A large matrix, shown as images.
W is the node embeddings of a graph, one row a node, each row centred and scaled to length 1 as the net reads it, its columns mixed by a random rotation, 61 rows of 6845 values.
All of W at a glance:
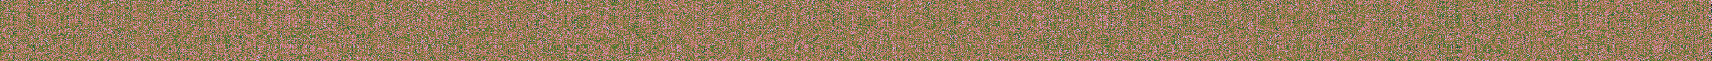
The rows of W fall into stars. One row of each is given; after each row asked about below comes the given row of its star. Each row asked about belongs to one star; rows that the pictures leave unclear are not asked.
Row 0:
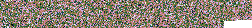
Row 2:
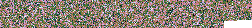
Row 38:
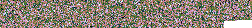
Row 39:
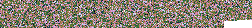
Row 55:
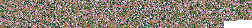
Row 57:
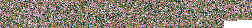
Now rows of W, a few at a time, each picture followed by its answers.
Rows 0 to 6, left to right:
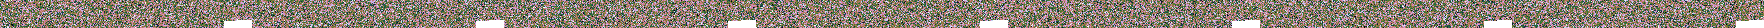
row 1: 38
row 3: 38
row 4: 0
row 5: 57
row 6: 39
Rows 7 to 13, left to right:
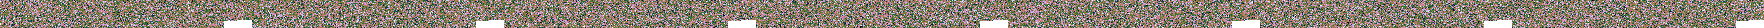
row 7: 2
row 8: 38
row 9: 2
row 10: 39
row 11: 0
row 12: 39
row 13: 55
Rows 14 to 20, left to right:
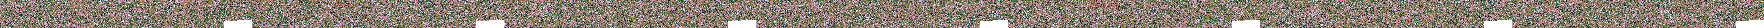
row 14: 39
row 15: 38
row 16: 2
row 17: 0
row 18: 38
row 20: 0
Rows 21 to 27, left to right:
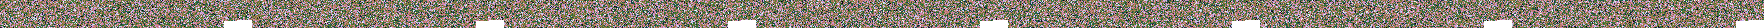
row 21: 55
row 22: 57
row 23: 55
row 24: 0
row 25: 55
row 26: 38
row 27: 2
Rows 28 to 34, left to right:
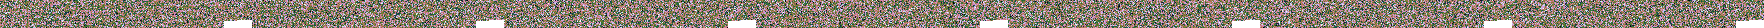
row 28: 0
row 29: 39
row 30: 55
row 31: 0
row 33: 0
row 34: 2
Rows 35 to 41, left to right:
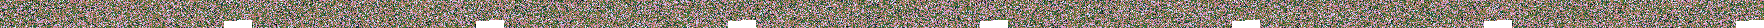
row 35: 39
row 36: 39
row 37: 39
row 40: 38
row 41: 39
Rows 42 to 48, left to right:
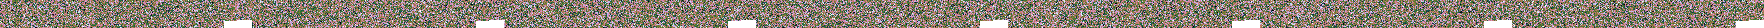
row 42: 57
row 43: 39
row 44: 2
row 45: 57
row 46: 57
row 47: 57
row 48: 0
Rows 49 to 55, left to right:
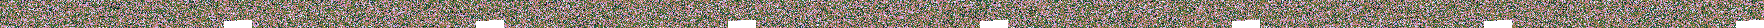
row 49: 38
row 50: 57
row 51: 38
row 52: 0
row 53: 2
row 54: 39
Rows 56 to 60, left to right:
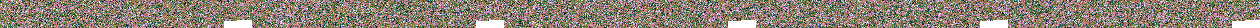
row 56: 0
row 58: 0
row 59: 2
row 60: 55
